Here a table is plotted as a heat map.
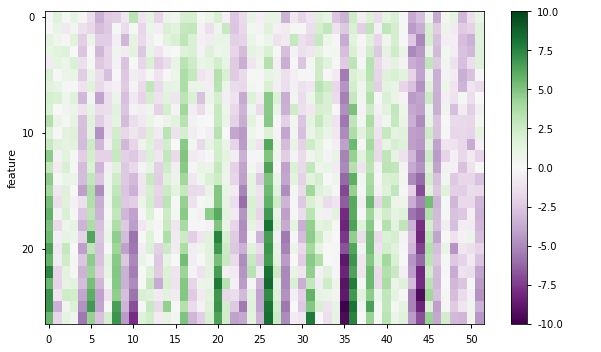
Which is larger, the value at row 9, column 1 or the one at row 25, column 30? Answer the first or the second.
the first
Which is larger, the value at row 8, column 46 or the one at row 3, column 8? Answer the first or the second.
the second
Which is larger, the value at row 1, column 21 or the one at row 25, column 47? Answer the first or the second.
the first
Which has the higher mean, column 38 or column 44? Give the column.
38
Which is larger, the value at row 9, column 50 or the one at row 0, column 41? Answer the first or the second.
the second
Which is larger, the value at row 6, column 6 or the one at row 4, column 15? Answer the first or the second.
the second
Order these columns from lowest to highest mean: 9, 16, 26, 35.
35, 9, 16, 26
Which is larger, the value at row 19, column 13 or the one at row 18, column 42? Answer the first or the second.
the second
